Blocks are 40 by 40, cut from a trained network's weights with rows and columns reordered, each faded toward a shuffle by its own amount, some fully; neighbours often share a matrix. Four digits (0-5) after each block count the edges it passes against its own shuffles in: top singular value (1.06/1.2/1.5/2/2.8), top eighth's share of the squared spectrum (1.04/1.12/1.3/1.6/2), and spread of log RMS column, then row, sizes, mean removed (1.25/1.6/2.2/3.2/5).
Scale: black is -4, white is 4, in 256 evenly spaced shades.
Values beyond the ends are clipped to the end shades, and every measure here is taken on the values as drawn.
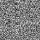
3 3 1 0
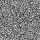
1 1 0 0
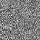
3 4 1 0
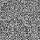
3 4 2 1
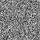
0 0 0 0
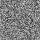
0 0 0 0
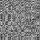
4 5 3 0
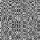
4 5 3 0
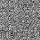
3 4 2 0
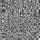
3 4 2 0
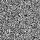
2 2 0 0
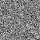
2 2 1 0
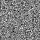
0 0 0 0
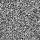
0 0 0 0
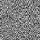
3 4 2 0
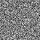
1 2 0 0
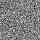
2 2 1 0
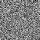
2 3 0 0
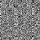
3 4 2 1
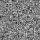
2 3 0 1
